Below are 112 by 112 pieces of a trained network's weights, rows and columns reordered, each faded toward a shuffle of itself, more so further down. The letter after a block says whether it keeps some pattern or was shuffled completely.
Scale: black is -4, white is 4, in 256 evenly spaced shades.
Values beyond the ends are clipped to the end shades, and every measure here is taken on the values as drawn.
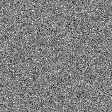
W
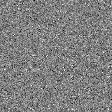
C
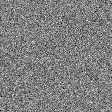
W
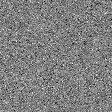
W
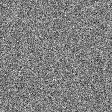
W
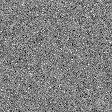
W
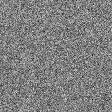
W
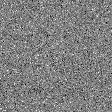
W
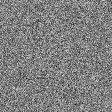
C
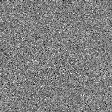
C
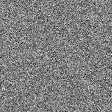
C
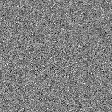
C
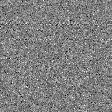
C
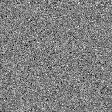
C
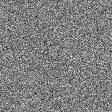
C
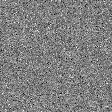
C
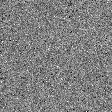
W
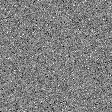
W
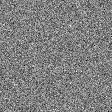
C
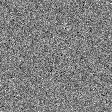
W
